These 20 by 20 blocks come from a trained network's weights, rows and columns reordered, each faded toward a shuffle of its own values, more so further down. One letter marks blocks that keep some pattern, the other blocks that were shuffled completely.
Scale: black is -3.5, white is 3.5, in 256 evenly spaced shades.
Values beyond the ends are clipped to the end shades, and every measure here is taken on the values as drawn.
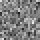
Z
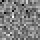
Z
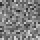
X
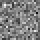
X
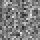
Z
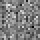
Z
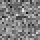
X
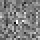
Z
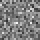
Z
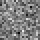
X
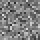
X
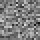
Z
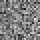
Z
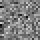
Z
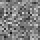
Z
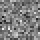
X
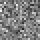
X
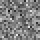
X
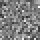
X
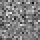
X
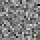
X
